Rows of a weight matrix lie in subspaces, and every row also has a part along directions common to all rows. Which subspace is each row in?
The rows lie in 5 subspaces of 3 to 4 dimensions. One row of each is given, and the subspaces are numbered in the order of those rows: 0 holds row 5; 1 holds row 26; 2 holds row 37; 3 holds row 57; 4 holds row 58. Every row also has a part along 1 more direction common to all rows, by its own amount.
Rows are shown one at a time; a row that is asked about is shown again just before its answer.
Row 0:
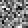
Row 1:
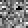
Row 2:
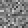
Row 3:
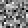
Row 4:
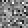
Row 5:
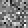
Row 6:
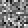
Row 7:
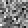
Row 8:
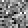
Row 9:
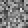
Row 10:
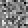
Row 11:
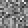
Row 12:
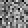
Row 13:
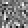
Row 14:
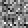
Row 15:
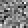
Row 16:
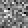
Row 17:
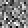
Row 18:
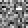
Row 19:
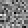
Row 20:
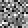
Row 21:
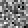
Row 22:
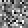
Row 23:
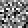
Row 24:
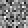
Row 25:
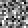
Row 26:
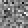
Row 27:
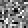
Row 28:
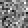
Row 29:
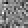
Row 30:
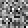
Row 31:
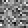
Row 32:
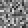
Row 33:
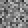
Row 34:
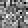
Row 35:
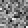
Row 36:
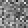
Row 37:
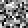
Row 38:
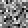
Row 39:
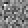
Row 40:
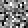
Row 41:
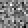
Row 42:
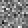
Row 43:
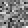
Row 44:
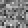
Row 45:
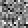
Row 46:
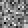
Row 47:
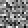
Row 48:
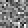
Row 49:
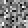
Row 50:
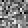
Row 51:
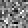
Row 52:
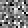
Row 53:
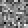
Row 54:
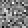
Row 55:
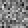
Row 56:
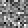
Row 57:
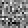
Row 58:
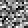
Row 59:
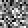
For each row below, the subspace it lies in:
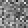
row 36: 3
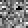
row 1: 4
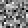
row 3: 2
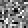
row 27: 2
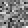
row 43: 3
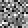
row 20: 4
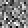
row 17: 1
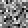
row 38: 2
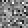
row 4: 1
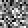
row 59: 1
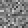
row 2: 4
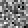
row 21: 0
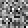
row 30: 3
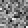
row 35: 3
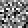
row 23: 4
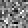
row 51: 2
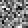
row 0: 4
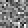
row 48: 0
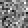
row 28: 0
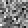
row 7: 2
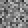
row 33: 3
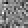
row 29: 1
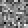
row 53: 0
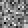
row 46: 0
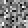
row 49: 2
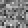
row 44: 2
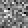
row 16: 1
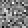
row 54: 1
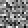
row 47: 2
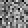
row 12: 3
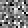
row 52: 4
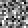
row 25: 0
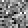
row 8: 3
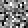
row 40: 2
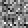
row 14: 0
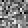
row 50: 3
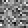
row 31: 1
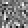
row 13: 1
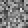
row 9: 3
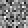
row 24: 2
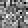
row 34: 0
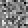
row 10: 0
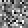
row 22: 1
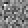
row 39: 1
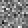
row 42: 4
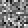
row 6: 0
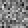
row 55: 1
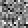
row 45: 0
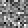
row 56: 0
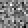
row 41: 4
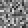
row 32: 4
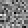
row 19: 1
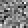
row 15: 1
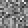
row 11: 3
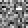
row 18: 4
